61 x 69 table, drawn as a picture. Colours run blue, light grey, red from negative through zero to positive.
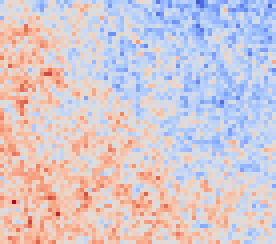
Values rise toward the bottom left. The halves do not mirror each other. The ninth with the lowest average is the top right. No single row or column stands out from its neighbours. The ninth with the highest average is the bottom left. The values follow a bell shape. There are no regular stripes.
